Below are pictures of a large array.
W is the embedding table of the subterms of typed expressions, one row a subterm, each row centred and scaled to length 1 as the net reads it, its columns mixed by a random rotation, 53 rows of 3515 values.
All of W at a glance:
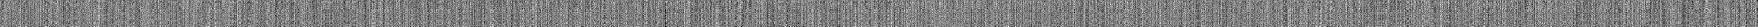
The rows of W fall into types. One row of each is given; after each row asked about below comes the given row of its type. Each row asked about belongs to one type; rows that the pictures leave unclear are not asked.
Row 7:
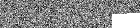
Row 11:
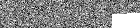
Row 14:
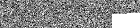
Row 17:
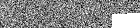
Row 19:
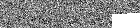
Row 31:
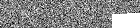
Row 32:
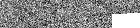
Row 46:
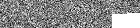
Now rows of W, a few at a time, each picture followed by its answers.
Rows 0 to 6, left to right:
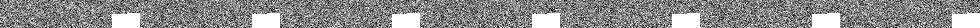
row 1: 17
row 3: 17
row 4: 7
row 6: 46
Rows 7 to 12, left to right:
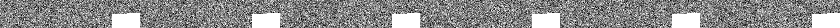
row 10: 46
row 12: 32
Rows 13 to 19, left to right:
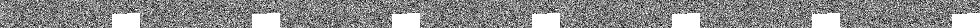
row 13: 17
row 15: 19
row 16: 17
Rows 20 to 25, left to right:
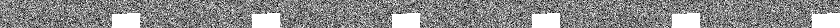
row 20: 19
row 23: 32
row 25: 46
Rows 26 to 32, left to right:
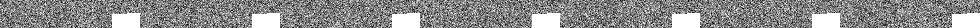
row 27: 7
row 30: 17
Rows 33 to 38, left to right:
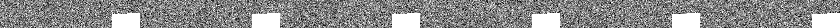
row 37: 31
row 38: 32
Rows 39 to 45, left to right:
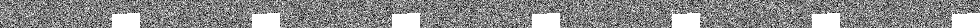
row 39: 31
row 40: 31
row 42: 7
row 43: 46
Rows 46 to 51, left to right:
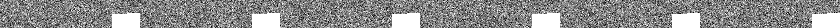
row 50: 32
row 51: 31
